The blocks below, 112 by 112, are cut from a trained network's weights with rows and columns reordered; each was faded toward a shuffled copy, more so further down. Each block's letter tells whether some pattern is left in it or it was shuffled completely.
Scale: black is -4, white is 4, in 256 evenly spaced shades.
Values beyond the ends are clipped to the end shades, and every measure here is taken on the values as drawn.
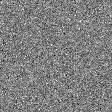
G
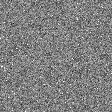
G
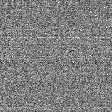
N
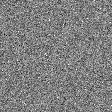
G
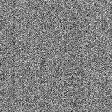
N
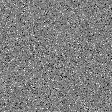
G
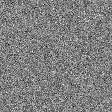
G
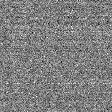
N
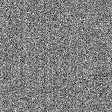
N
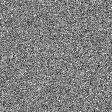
G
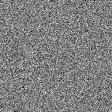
G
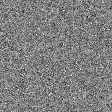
G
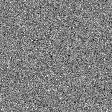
G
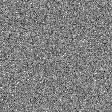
G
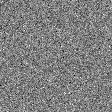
G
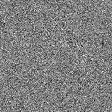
N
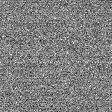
N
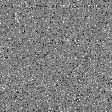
N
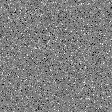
G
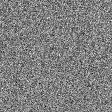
G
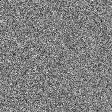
G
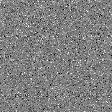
N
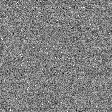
N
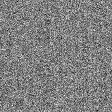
N
